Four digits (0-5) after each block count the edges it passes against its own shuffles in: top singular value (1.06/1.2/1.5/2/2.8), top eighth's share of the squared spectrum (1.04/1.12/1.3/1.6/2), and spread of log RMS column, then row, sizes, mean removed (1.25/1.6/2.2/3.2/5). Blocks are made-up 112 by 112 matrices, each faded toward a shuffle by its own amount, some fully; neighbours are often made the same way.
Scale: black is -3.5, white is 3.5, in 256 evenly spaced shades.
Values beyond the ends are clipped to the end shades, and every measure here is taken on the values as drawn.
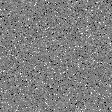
0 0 0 0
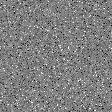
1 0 0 0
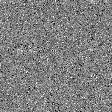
2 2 0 0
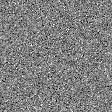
0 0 0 0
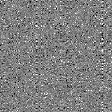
4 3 2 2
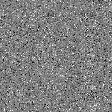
3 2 1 1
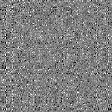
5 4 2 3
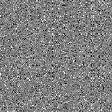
4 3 2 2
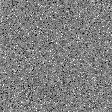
2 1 0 0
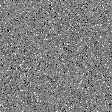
1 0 0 0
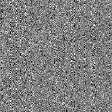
1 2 4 0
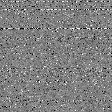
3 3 0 3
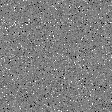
1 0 0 0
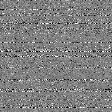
2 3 0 4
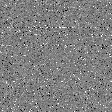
2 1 0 1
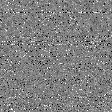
2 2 0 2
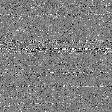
2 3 0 3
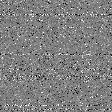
2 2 0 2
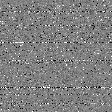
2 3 0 3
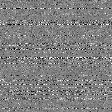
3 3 0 4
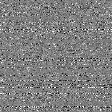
2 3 0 4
